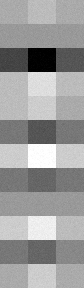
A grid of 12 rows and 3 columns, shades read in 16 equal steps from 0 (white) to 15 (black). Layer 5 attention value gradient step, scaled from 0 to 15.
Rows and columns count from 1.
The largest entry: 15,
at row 3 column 2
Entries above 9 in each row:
0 0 3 0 0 1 0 0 0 0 0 0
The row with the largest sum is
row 3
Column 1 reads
5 6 11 4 4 8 3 8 6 3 8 5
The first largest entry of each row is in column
1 1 2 1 3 2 1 2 1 3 2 1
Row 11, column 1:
8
